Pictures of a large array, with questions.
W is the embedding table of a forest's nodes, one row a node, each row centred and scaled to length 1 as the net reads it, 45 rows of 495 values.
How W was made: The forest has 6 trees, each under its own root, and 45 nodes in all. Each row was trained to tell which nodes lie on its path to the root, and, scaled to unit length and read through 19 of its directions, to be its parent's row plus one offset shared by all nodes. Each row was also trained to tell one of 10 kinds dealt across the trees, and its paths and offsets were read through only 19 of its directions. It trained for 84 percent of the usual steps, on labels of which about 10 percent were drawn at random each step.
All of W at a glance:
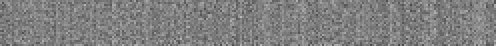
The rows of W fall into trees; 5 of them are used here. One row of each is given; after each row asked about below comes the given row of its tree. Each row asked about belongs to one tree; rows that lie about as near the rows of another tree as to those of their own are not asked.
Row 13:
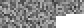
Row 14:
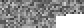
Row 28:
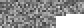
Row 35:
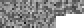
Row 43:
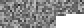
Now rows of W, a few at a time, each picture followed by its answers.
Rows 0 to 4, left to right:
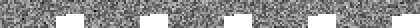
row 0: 28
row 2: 43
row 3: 28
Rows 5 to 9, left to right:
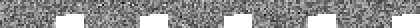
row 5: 14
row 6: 14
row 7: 43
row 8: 13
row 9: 28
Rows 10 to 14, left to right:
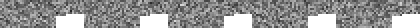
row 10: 28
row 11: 28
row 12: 14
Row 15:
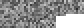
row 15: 35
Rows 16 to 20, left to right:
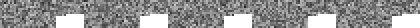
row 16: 28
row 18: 35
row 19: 13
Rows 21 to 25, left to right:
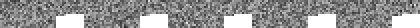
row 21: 28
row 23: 35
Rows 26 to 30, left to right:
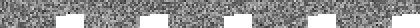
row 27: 14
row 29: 14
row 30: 14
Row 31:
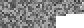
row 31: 35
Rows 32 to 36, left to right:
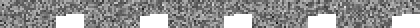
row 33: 35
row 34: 14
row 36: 43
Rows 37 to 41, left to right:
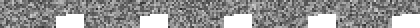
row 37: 28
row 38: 35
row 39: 13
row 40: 14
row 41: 14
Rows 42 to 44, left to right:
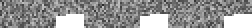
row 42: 43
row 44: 28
